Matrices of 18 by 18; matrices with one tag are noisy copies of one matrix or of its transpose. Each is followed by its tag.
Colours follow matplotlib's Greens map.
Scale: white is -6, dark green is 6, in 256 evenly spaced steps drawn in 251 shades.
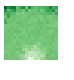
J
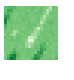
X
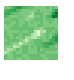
X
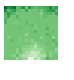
J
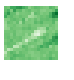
X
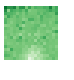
J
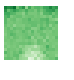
J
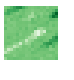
X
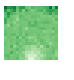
J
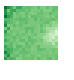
J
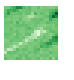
X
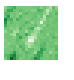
X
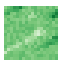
X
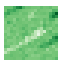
X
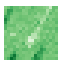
X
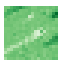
X
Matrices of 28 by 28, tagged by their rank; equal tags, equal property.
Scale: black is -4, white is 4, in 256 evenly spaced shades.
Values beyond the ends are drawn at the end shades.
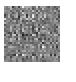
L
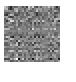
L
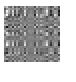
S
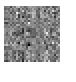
L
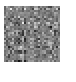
L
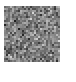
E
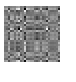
S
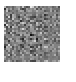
L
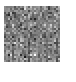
L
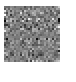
L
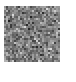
E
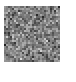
E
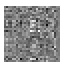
L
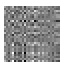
S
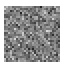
E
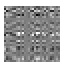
S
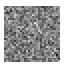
E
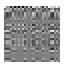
S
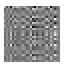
S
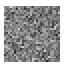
E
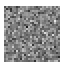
E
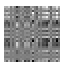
S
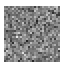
E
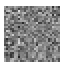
L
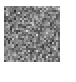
E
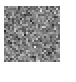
E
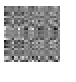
S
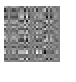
S
